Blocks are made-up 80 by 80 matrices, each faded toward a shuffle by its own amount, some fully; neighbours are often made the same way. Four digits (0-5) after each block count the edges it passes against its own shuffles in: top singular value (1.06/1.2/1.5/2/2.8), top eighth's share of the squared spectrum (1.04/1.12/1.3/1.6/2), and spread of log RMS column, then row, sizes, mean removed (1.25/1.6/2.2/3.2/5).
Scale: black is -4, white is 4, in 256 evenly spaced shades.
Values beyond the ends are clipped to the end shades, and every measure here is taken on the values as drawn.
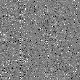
3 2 1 1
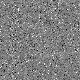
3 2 1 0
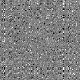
4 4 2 2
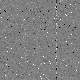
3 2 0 0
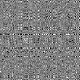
4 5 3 3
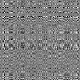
5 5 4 4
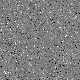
0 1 0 0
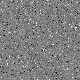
0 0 0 0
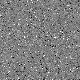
0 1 0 1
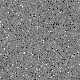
0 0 0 0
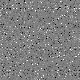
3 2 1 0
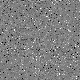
2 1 0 0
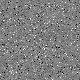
1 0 0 0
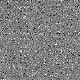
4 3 1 1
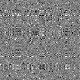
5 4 2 3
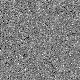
0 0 0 0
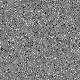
1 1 0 0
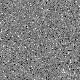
0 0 0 0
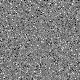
0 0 0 0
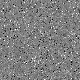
2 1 0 0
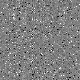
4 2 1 0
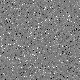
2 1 0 0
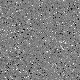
1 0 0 0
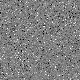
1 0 0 0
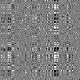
5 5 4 3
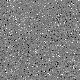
2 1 0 0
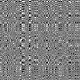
5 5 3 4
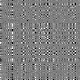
5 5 4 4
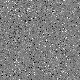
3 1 0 0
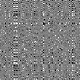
5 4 3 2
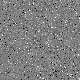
1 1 0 0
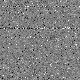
2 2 0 2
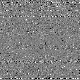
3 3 0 3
